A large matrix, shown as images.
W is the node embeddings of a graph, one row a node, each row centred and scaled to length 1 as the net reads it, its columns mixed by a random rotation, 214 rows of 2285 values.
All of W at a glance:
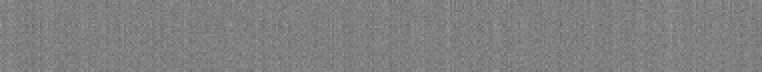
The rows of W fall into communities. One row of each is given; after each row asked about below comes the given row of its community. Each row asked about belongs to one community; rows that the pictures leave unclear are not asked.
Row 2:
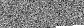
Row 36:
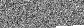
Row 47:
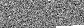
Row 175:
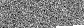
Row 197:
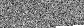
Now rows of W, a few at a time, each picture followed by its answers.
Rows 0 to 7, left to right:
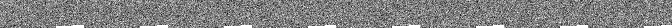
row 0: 47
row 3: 175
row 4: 175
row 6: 2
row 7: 2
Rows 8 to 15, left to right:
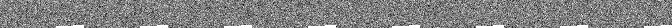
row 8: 36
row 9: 36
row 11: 175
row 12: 47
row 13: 36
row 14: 197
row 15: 2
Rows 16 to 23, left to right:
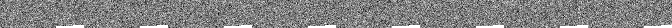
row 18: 36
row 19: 47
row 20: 197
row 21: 2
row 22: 47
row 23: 47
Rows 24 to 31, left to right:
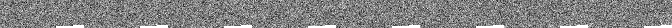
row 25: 36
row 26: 36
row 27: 36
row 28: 2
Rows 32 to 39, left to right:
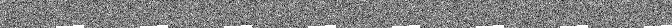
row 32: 175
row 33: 197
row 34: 197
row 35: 197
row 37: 197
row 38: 2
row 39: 47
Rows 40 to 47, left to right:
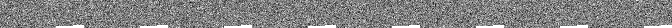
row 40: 47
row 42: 175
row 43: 2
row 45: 36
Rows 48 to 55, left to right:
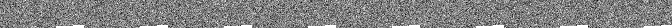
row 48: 36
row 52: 47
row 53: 36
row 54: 175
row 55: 197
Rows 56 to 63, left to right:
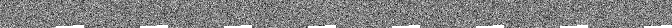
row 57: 47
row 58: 2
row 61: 47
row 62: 175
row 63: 175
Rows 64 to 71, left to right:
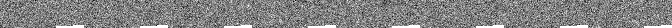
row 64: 36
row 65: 197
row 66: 36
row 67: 197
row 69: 175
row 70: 47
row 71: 2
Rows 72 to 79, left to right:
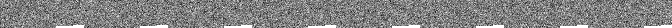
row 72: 197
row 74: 175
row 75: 175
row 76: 175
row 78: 175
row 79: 197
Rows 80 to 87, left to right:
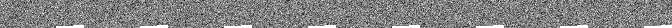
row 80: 175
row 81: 197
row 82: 36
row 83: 36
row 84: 175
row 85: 2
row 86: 47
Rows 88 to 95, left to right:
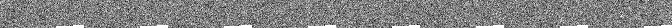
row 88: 175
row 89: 175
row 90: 47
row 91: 36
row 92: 2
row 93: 2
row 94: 2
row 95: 197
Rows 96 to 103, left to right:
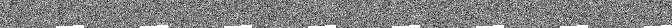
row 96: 2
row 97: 47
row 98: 175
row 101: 175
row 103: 47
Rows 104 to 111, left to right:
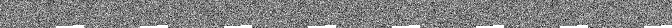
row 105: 197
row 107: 197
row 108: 2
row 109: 175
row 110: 197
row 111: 175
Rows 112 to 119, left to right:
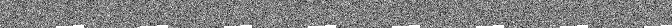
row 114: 2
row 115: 197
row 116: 47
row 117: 2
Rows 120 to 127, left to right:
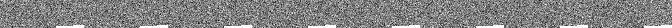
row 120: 36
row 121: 197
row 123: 175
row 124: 2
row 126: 36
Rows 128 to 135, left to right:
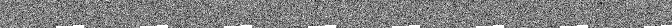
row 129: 175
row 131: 2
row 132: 197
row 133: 197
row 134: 36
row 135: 36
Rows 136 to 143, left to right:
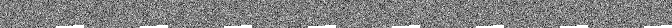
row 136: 197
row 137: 2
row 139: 2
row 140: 197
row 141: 47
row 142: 175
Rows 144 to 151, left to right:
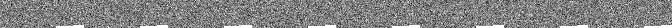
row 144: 2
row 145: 47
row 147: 175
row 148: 2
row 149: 175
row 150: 197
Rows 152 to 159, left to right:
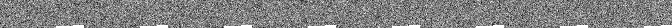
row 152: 47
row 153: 36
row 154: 36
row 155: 197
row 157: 197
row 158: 2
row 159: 2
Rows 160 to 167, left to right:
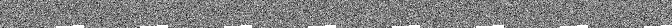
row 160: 175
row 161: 36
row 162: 175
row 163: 47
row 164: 2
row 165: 175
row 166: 47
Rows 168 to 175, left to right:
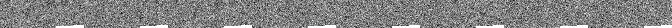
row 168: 197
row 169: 47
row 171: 36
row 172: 175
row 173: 36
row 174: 36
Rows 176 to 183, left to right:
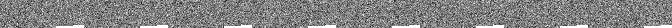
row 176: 2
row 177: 175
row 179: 197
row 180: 2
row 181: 36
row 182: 175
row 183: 36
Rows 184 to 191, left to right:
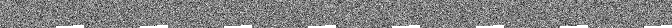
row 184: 47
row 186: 175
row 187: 36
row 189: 36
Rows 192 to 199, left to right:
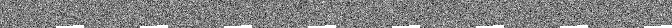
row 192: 36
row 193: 2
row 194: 36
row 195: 197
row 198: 36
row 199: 2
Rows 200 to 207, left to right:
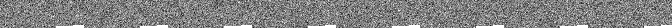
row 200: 197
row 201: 2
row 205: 175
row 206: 36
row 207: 175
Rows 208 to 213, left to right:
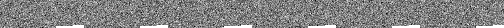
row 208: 175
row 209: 47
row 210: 175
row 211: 2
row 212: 36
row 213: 175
